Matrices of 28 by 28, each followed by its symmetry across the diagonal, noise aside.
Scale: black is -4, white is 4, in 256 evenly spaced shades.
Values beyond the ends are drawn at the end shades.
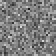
neither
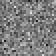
neither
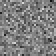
neither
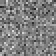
antisymmetric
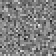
antisymmetric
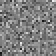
antisymmetric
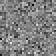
neither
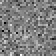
neither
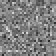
neither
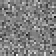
antisymmetric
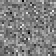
neither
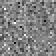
neither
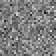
neither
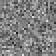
antisymmetric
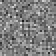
antisymmetric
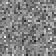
neither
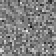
antisymmetric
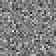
antisymmetric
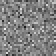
neither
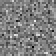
neither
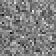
antisymmetric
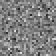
antisymmetric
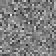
antisymmetric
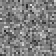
antisymmetric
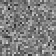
neither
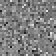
antisymmetric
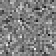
antisymmetric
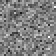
neither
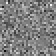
antisymmetric
